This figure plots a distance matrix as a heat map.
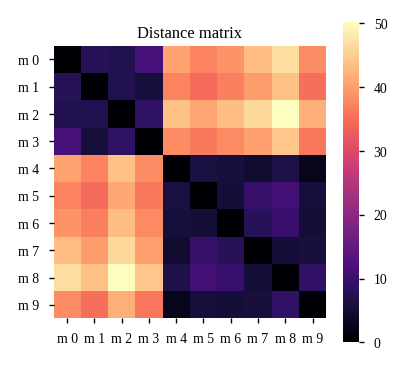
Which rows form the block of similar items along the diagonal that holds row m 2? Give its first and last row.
m 0 to m 3
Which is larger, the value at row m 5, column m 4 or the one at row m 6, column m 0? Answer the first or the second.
the second
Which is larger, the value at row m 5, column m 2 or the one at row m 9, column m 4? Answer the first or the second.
the first
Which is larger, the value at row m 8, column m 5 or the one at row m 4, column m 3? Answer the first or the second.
the second
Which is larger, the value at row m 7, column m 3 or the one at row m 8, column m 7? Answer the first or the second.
the first
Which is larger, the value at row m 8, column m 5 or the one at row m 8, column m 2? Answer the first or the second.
the second
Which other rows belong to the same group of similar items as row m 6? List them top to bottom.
m 4, m 5, m 7, m 8, m 9
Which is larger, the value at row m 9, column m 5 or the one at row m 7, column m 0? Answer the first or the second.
the second
